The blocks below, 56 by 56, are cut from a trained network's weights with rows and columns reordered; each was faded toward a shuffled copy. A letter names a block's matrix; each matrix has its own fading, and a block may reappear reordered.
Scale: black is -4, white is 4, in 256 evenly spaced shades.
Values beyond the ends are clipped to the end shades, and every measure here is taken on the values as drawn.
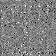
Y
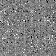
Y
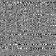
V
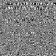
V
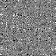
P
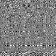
V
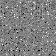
Y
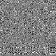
V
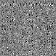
P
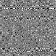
V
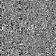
P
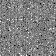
Y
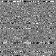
V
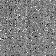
Y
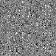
P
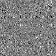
P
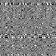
V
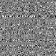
V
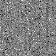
Y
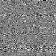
V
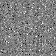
Y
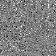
P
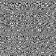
V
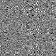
P
